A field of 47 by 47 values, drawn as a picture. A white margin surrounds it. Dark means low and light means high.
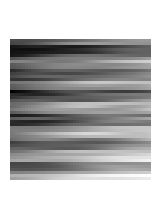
The bottom right is the ninth with the highest average. The top left is the ninth with the lowest average. Stripes running across repeat 6 times from top to bottom. The grain runs across in streaks. Values rise toward the bottom right.
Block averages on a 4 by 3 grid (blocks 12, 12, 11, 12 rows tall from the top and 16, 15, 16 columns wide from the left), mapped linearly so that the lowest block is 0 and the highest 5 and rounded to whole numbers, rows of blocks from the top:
012
123
123
245
